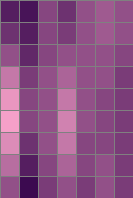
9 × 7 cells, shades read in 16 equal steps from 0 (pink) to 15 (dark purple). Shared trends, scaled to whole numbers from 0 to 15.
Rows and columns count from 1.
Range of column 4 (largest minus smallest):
8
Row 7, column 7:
10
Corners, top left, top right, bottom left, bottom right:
13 8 8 10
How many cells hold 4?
3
